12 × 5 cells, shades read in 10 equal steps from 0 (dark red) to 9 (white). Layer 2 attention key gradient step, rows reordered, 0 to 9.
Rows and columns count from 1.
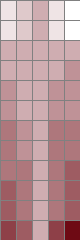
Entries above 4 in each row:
5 5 5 5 5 5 2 2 1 1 1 1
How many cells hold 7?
2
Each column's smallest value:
2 3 6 2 0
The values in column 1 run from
2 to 8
